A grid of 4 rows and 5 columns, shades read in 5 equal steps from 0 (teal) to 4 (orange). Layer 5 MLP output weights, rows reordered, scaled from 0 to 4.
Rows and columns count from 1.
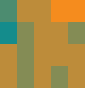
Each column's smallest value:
0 2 3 2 2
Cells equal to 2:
5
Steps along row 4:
down up down up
